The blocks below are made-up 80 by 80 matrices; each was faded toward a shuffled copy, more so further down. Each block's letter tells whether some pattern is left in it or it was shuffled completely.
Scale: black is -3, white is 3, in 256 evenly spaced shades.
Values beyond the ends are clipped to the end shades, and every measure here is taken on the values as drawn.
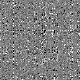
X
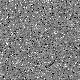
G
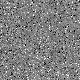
G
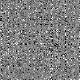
X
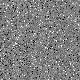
G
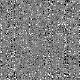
X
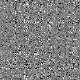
X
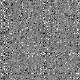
X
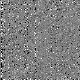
X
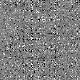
X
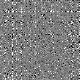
X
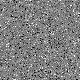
G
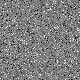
G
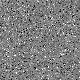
G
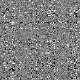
X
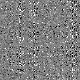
X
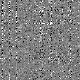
X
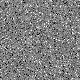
G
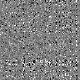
X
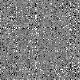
X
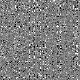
X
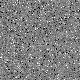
G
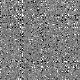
X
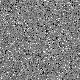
G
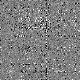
X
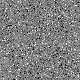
G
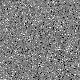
G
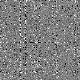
X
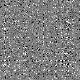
X
